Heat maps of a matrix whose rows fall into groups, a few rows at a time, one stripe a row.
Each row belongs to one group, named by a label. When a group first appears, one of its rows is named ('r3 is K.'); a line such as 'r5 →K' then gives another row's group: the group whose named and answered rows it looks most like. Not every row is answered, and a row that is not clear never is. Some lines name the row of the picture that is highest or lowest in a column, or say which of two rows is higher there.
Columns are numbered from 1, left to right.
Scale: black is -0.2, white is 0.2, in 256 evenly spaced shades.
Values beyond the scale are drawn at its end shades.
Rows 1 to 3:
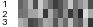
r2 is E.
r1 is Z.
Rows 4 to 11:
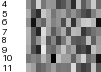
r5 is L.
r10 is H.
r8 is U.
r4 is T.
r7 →L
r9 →L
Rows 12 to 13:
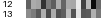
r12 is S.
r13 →T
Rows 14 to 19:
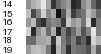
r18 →E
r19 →E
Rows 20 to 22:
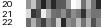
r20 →S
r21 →L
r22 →S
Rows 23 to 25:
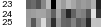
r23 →H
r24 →E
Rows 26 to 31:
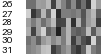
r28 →T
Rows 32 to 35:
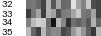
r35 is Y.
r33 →Z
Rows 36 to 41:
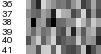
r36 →L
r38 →H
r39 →T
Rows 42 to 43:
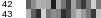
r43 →Y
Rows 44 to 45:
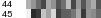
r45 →L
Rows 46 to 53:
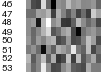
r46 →H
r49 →U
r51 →S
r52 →T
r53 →U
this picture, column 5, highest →48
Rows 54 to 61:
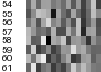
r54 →T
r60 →U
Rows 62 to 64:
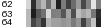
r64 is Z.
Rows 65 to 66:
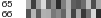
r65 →U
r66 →T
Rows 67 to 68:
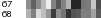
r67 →U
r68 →E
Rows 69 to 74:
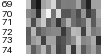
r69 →L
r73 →Z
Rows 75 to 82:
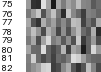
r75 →H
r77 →L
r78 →Z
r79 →T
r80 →L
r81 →S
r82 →U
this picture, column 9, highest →76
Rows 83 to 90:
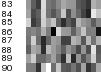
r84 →L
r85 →Y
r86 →H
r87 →S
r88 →Z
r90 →Y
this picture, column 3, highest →88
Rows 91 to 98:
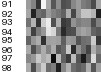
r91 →Y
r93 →Y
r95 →Z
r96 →T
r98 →U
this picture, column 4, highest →91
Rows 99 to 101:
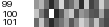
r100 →L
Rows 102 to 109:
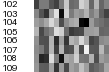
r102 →S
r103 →H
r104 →U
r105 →Y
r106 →L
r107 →T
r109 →L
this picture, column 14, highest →107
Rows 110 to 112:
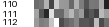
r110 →Z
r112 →U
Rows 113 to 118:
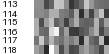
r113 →Y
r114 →T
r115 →U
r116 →Y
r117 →T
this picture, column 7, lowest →115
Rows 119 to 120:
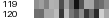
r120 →E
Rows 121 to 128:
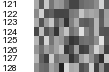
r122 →S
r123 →U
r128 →H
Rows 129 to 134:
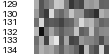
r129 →Y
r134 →T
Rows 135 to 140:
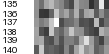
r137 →U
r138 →L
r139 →S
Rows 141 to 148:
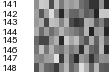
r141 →Z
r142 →E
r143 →Y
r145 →H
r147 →E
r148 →S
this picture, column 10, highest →148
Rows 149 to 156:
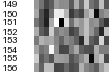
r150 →Y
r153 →T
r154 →U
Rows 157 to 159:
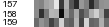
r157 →E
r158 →H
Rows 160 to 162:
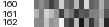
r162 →T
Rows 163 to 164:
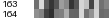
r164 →S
